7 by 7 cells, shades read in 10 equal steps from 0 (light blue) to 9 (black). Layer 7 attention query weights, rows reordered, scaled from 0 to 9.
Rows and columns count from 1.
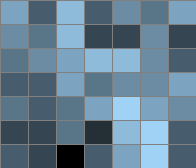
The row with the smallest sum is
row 3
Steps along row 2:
up down up same down up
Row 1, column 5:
3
